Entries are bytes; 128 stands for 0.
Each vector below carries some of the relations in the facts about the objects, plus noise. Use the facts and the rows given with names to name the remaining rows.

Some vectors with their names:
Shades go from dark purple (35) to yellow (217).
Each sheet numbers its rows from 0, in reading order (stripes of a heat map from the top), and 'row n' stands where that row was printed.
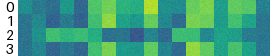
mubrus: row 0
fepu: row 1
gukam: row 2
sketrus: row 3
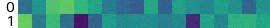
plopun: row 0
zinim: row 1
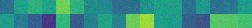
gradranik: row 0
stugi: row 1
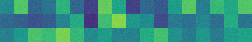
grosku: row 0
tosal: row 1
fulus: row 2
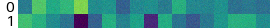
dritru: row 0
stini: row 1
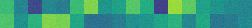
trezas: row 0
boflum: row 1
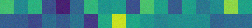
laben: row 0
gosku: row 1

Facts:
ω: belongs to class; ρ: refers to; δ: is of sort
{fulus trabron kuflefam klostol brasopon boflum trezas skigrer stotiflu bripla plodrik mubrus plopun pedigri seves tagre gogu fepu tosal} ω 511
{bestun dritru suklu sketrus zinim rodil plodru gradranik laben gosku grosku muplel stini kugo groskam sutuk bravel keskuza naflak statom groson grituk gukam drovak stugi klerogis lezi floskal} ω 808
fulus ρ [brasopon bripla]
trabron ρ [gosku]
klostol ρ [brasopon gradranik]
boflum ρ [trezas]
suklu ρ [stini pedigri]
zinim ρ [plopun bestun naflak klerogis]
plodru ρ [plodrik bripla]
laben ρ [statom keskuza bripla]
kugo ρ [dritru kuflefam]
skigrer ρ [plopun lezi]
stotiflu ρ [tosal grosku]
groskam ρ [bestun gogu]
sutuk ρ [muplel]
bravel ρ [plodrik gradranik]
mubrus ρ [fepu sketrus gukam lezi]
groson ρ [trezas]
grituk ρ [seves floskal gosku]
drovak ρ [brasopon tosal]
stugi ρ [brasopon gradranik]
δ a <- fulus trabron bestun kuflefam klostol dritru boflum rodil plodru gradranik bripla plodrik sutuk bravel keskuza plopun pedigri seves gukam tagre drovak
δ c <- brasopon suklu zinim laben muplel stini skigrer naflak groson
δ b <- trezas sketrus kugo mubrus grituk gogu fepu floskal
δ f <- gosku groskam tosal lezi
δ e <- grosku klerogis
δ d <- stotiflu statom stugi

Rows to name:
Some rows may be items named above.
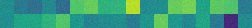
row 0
mubrus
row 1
seves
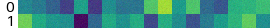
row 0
statom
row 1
suklu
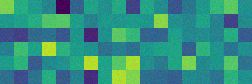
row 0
suklu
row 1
trabron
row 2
lezi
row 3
pedigri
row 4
kugo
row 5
groskam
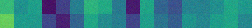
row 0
brasopon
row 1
muplel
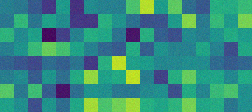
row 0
statom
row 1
klerogis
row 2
brasopon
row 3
bestun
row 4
gosku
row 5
gogu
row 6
skigrer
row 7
grituk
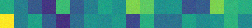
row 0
stotiflu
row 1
groson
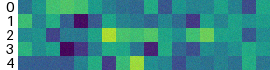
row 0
bestun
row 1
naflak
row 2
floskal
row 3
brasopon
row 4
tosal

